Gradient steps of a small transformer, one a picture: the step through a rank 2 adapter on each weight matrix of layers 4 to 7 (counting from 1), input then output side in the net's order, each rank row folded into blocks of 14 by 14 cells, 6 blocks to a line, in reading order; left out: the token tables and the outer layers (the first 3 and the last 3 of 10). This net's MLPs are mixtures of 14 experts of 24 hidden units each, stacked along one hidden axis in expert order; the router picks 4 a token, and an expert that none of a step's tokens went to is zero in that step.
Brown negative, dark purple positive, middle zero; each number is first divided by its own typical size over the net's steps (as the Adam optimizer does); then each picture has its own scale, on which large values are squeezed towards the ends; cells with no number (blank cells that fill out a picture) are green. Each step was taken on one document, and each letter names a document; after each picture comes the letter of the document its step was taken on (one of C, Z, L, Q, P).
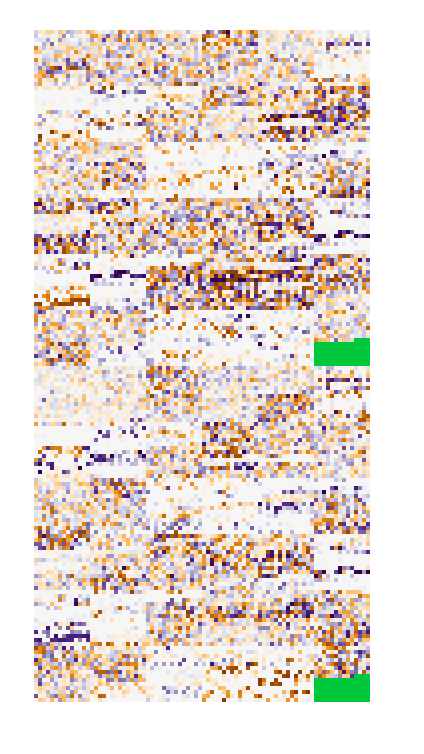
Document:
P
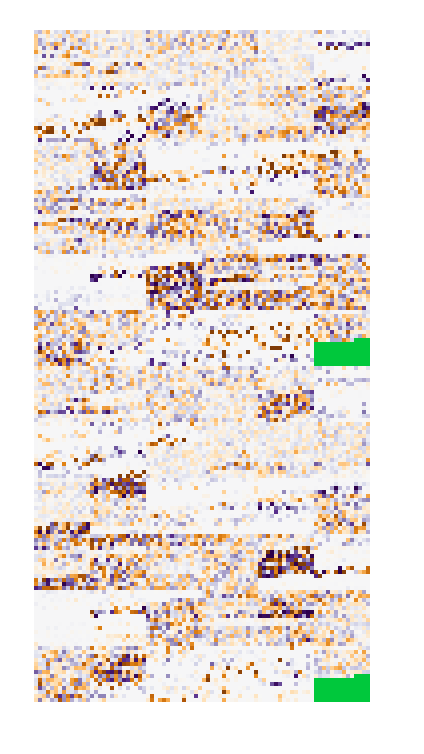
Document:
P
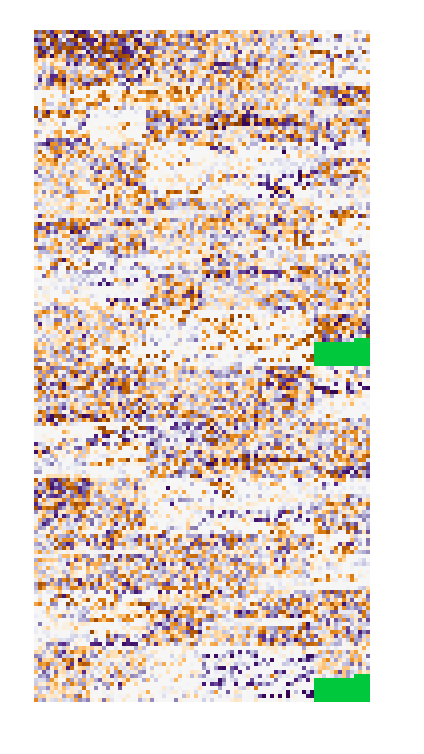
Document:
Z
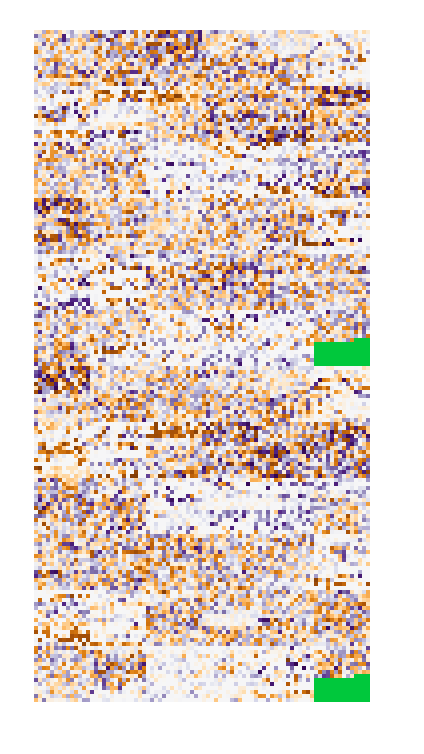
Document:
Z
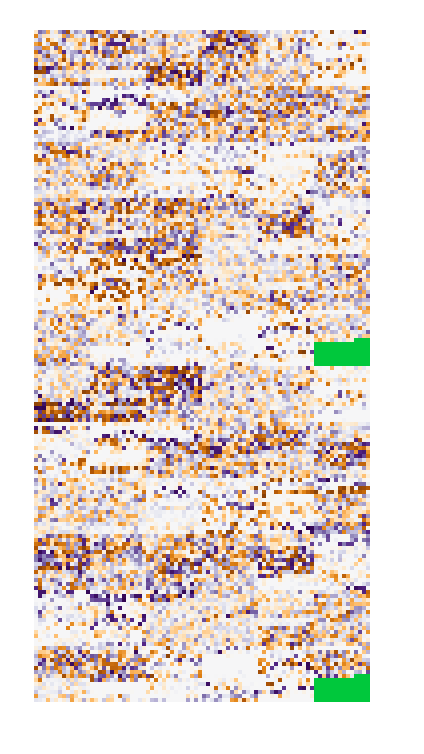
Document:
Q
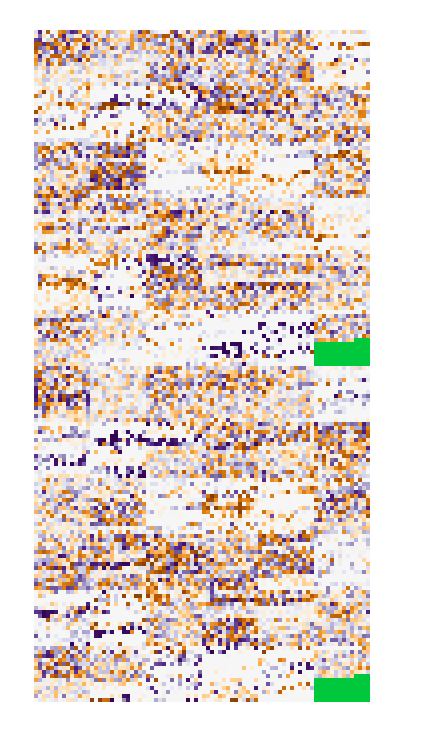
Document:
Q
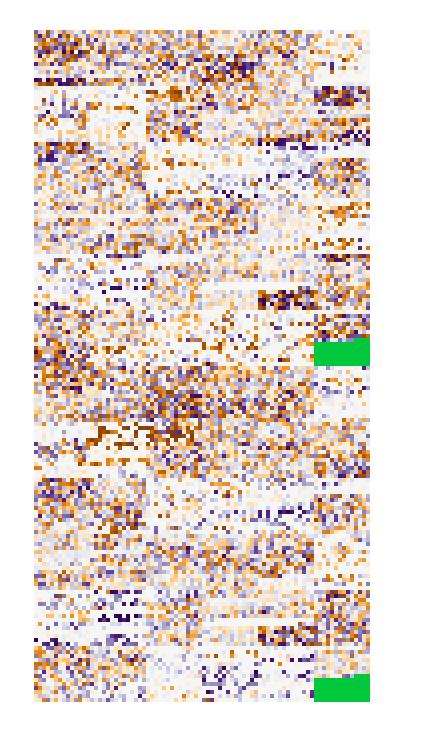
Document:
Z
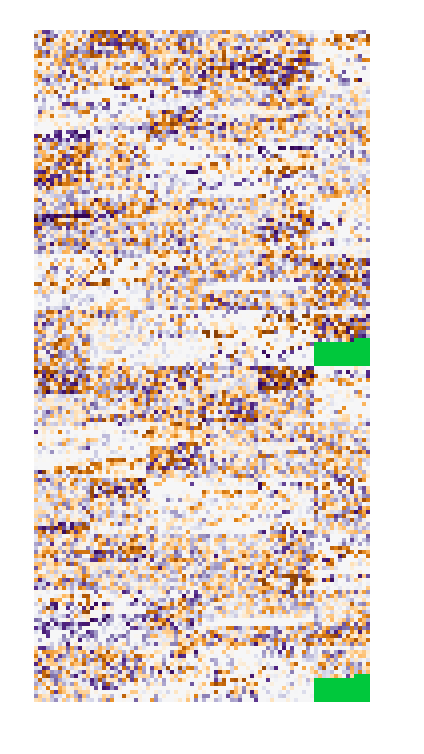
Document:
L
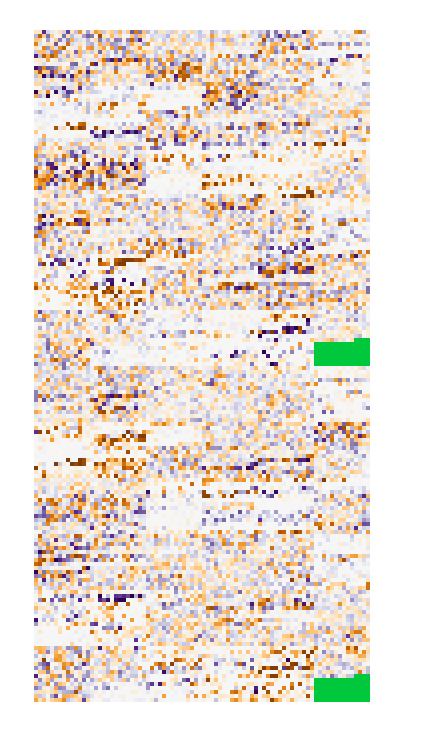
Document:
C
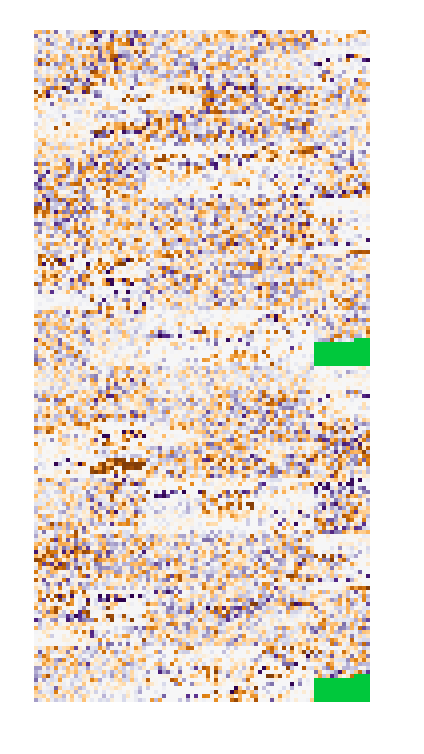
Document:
C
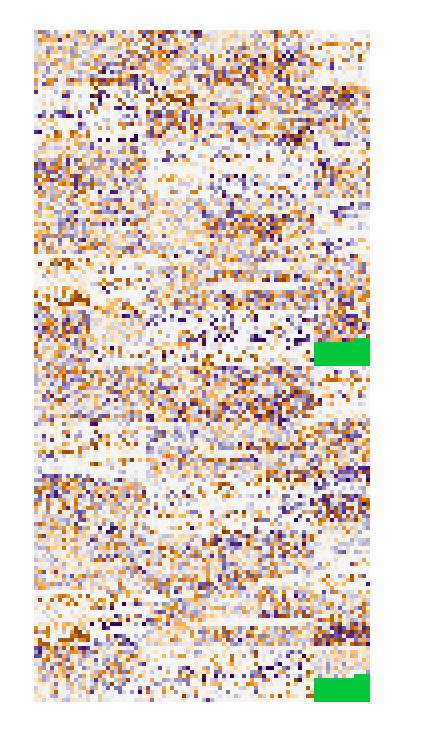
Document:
Z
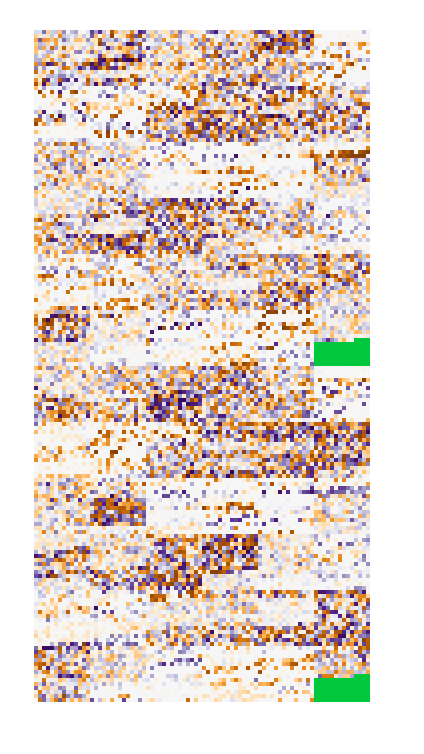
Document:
Q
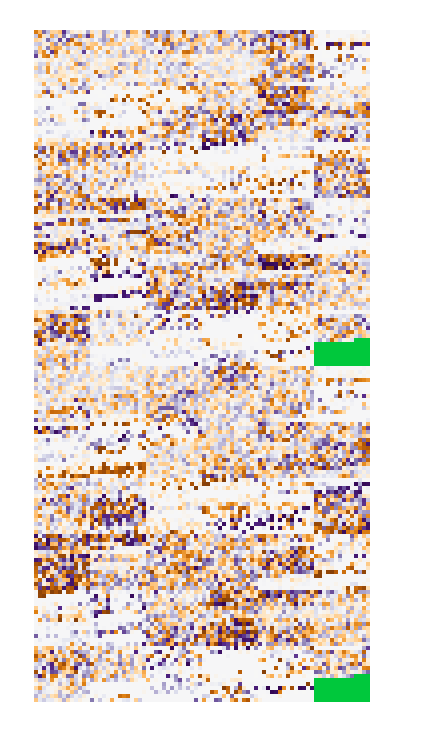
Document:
Q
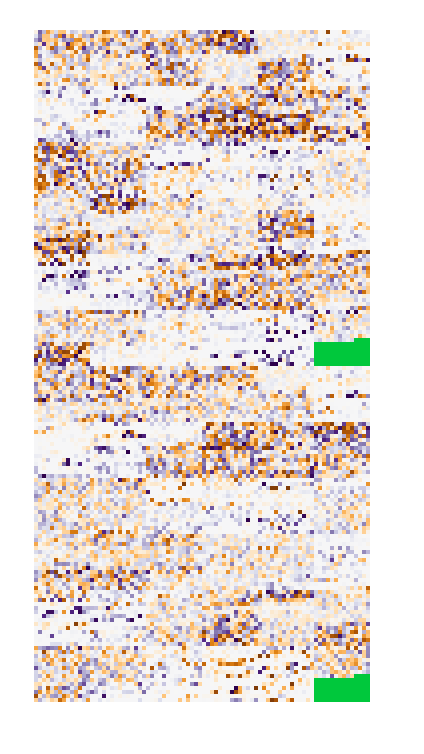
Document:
C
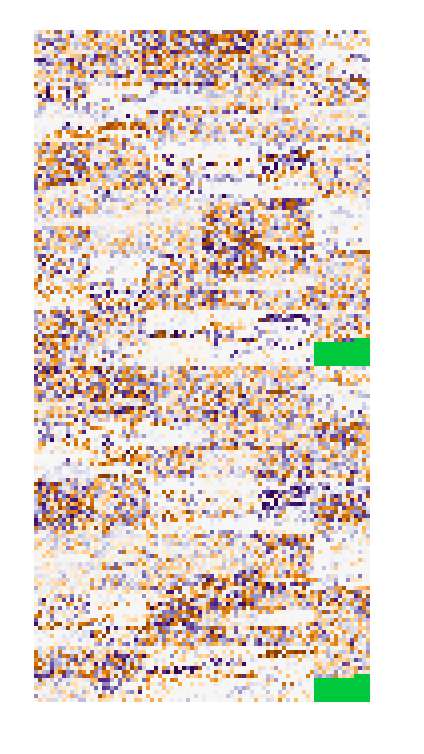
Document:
L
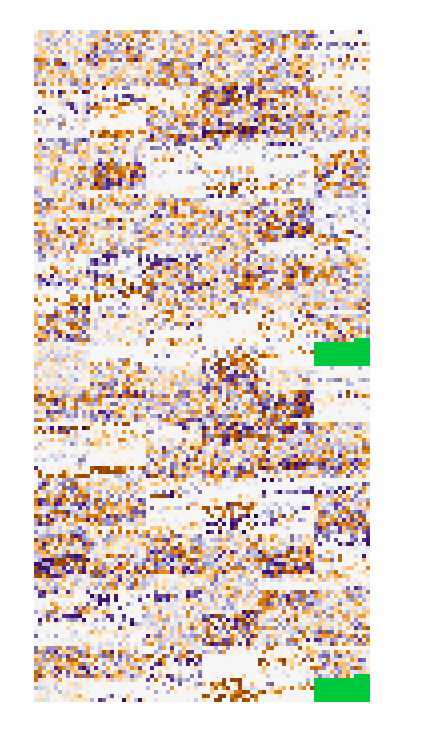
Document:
Q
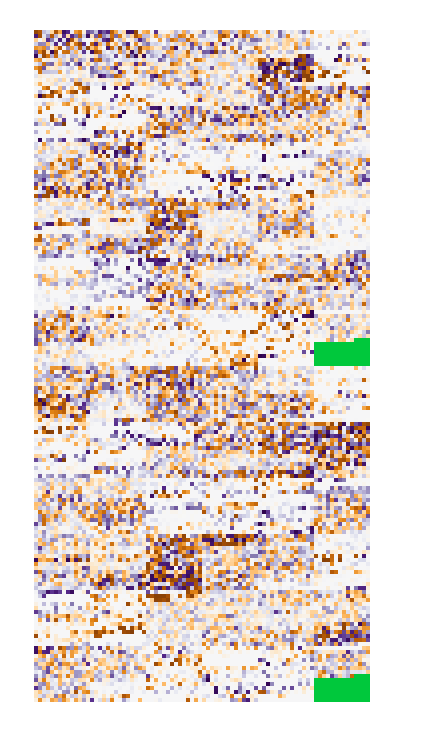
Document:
Q
